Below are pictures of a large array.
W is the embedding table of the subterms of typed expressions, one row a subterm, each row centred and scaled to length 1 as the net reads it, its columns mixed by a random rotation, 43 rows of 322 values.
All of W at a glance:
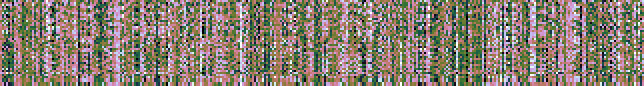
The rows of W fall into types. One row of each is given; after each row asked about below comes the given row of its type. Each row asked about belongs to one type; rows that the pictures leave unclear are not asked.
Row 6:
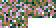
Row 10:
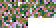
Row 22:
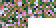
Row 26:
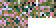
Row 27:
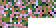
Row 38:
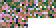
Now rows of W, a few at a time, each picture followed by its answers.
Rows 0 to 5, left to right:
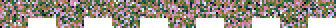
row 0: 27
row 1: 10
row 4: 26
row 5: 22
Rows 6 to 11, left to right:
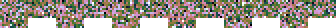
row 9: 27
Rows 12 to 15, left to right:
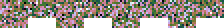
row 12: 26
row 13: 6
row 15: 6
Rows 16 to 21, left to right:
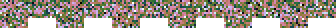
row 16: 6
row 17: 22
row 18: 6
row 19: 10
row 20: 26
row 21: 38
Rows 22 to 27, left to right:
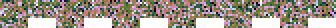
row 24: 27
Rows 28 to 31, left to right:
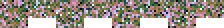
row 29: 22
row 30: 27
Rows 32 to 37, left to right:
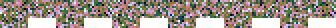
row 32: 22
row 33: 27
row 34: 6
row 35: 22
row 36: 6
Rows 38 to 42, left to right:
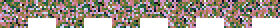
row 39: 27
